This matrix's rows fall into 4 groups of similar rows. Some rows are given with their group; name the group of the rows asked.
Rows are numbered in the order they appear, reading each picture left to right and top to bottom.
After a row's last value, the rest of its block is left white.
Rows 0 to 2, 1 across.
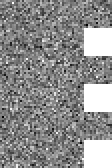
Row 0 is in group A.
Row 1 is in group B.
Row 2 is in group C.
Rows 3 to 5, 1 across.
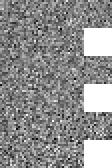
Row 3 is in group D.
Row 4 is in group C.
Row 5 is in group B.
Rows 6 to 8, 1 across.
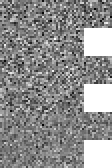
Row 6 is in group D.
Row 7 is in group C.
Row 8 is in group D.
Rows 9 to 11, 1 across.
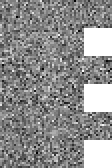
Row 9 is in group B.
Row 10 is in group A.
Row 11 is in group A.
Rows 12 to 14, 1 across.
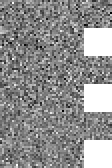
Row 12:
A
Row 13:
D
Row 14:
C
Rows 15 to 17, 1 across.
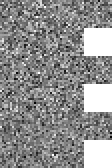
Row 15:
C
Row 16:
B
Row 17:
A
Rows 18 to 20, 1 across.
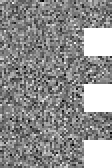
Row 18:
D
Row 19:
D
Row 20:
A
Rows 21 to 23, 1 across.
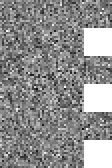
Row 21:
A
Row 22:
C
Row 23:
A
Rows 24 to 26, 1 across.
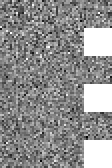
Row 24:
C
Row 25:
B
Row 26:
A
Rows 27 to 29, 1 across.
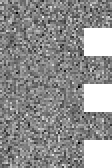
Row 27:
D
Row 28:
B
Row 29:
B
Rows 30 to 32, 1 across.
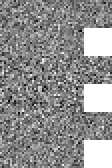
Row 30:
B
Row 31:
D
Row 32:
B
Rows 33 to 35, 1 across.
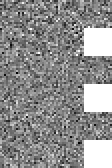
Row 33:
C
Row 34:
B
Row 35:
B
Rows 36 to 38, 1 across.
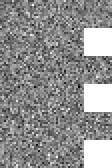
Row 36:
C
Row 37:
B
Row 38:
C
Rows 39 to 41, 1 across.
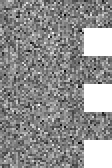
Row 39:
B
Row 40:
B
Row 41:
B
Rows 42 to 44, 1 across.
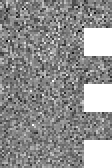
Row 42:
B
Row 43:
A
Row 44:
B
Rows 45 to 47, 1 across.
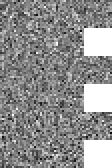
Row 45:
C
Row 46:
D
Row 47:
A
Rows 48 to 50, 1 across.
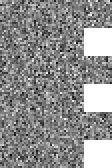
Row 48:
D
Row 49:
C
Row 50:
A
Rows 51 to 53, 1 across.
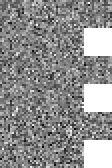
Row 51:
C
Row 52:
C
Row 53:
D
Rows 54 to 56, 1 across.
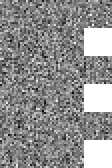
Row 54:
D
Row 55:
C
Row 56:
C
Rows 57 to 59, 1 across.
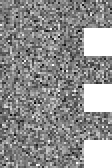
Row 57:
B
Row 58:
B
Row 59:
C
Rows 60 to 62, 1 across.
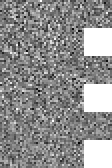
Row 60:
B
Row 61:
C
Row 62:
B
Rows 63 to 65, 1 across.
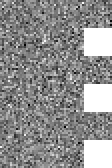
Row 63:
A
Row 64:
D
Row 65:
B
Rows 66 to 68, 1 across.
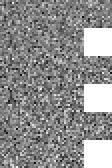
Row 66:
D
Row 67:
D
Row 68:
B
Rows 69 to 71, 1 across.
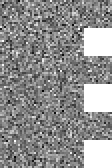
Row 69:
C
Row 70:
D
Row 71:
D
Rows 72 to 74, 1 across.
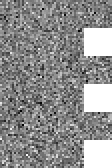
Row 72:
B
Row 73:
A
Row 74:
C
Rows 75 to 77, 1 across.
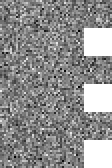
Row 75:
B
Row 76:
B
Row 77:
D
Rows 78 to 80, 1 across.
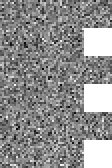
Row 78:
A
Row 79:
D
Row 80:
B
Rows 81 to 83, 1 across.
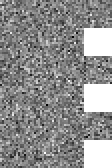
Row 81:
D
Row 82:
C
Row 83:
A
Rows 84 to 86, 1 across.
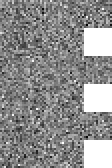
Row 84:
A
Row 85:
C
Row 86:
A
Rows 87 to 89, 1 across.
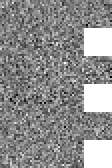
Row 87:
A
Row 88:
A
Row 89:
B
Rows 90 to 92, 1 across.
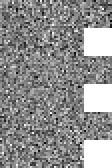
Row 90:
A
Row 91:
B
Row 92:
C
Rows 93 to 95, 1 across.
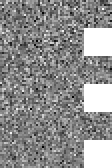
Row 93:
A
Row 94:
C
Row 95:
D
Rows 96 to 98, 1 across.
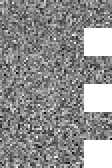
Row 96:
D
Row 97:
B
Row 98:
C
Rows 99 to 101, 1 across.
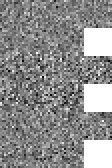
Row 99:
C
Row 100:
A
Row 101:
A
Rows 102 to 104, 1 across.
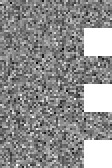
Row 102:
D
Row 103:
D
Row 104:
C
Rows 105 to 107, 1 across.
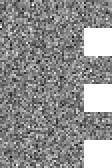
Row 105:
C
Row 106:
D
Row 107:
C
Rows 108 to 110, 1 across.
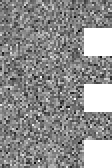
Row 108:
B
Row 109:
D
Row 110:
B
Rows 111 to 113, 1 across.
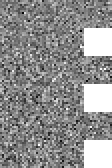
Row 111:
C
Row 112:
A
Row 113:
D
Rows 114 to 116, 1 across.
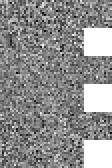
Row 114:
D
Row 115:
B
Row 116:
A
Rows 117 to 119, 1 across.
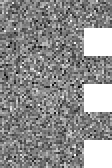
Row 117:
D
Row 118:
B
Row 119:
D
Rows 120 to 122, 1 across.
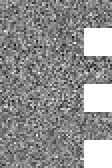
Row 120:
D
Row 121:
B
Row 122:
C
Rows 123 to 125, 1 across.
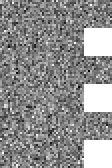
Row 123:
D
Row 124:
B
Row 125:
C
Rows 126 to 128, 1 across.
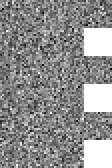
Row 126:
A
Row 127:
B
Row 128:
C
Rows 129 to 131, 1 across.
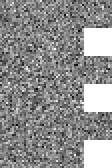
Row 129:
B
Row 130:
C
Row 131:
D
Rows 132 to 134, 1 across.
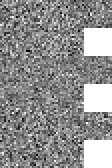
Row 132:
B
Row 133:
C
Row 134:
C
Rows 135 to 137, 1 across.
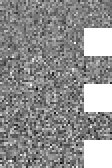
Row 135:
D
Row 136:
C
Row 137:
D
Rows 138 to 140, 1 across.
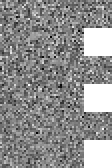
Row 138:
B
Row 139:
D
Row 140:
B
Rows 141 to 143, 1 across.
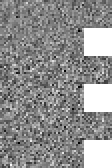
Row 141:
B
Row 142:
B
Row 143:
B
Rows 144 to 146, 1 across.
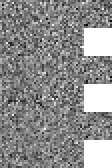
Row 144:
A
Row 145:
A
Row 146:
A
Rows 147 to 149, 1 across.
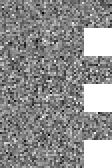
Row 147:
A
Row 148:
D
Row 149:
D
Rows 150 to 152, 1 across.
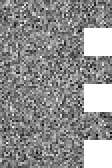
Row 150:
B
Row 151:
B
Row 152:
A
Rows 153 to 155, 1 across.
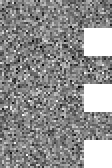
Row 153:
A
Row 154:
B
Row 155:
C
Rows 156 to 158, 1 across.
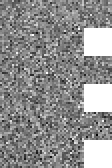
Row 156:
C
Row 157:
C
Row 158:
A
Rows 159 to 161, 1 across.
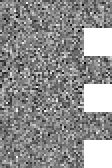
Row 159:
B
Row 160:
C
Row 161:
B
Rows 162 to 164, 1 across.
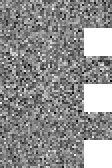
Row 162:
B
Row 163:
A
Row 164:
D
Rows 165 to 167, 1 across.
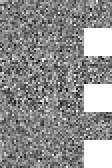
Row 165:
D
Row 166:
D
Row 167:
A
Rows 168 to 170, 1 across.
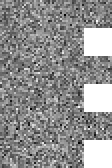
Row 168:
B
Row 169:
C
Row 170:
B
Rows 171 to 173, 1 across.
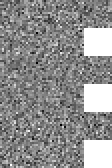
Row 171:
C
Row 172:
D
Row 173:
B
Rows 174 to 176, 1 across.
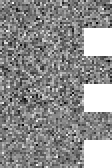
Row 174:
A
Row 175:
A
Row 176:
C
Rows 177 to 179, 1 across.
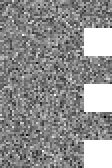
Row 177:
C
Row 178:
D
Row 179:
A
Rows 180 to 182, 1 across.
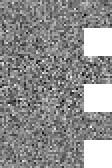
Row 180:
A
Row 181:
D
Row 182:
D
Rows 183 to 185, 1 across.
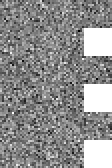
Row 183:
B
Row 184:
A
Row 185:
C
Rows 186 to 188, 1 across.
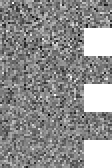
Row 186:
A
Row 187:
D
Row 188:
B
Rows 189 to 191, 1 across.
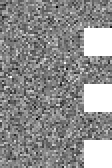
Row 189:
C
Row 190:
D
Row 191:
D
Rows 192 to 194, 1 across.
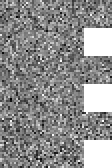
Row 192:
B
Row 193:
A
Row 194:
A
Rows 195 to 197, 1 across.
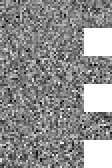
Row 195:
B
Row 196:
D
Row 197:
A
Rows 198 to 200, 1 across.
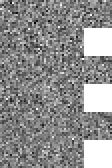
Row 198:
D
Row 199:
A
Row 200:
A
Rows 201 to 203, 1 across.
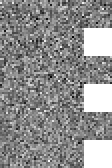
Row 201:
A
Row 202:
C
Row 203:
B
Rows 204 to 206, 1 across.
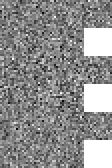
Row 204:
D
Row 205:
D
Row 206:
B
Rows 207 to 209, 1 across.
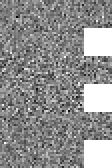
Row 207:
B
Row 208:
C
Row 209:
D
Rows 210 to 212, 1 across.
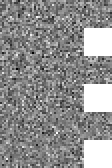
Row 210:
C
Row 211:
D
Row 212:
C
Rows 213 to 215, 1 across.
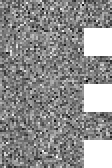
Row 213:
B
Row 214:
A
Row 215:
A
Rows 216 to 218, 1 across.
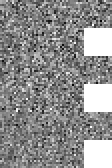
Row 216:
D
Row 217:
C
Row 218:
D
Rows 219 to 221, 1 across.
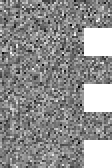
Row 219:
B
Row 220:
B
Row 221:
B
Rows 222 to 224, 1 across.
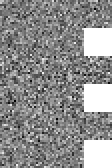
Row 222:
D
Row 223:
D
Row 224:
C
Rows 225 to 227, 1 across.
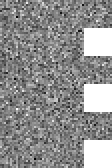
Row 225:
B
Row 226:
C
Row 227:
B
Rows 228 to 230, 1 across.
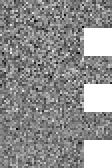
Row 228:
B
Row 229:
C
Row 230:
B
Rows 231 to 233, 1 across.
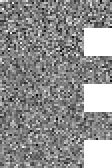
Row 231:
D
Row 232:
A
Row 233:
C
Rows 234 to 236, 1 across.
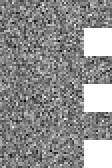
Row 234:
D
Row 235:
A
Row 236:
A
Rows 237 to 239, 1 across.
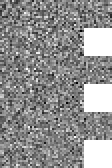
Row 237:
C
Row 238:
C
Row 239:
C
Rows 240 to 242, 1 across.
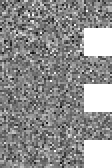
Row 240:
C
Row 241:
D
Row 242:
D
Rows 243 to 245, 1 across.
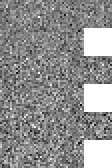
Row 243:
B
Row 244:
B
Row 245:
B
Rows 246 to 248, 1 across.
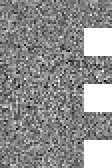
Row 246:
D
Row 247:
B
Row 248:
B
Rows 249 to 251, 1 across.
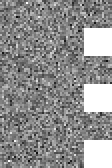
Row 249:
B
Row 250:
C
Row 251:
D
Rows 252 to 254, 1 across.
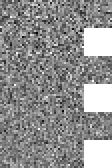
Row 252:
C
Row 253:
D
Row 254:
B
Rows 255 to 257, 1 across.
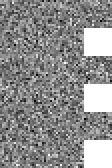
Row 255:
D
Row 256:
A
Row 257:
C
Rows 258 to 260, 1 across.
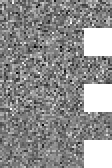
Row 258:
D
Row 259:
B
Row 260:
D
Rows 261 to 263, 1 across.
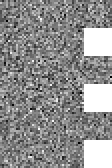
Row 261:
B
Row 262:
C
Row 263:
B
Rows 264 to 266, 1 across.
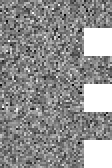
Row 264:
B
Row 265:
C
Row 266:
B
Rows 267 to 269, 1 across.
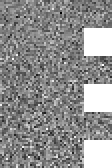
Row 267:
B
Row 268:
A
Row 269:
C
